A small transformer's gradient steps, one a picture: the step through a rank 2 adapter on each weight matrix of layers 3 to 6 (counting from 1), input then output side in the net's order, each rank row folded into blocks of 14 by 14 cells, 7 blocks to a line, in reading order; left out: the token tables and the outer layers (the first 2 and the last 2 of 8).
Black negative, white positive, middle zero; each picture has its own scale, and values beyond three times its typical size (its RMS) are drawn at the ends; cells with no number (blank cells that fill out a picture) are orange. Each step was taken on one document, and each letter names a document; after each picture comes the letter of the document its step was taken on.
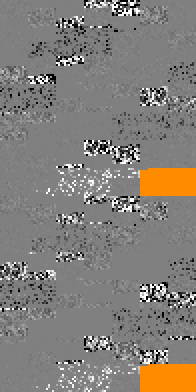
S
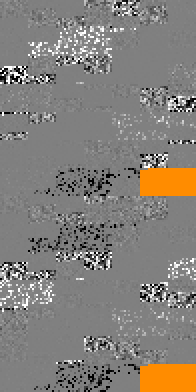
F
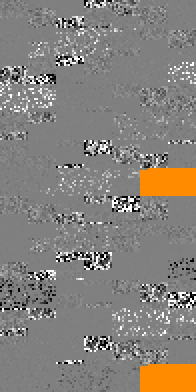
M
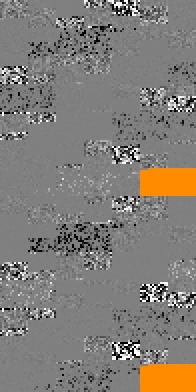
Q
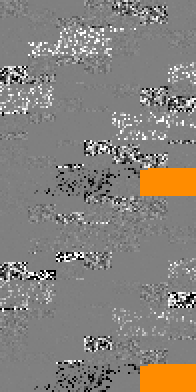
F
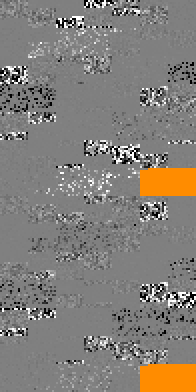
M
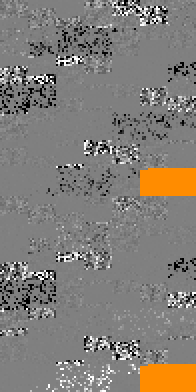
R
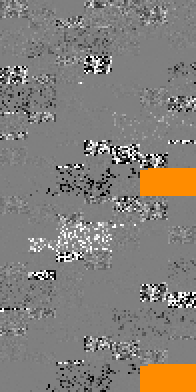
R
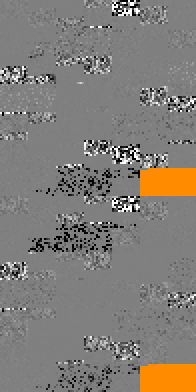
S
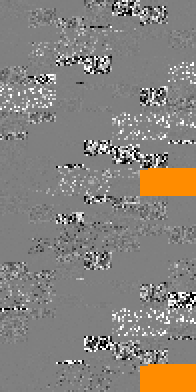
M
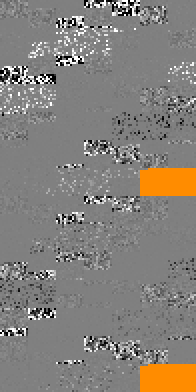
M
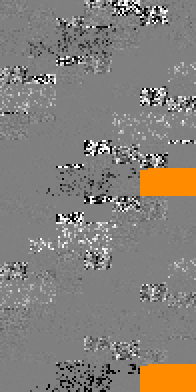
R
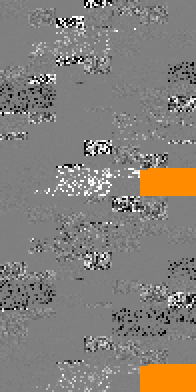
M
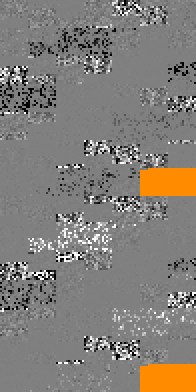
R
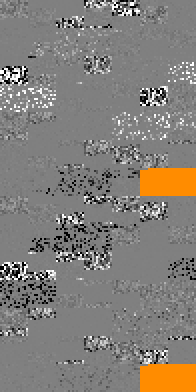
S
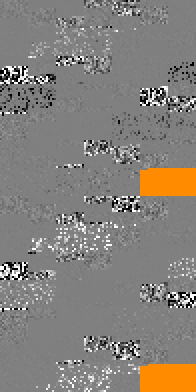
M
